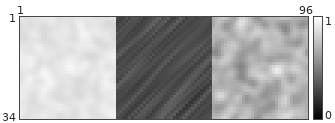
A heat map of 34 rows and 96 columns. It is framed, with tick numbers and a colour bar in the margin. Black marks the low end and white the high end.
The table splits into one row of 3 panels. Panel 1,1: very high, blotchy, faint in contrast. Panel 1,2: low, slanting up to the right, faint in contrast. Panel 1,3: high, blotchy.
